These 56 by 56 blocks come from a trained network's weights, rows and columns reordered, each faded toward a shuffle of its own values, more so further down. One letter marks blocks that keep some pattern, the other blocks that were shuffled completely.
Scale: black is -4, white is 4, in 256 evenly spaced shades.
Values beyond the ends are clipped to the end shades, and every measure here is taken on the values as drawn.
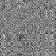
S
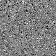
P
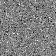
P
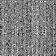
S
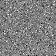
P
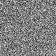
P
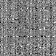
S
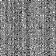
S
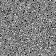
P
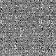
S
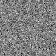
P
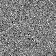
P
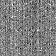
S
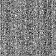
S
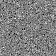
P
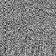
S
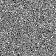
P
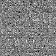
S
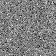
P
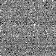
S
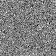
P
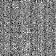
S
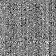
S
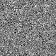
P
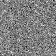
P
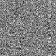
S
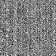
S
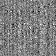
S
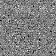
S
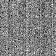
S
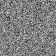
P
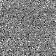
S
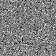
P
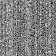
S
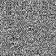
S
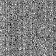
S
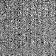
S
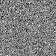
P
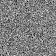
P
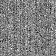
S
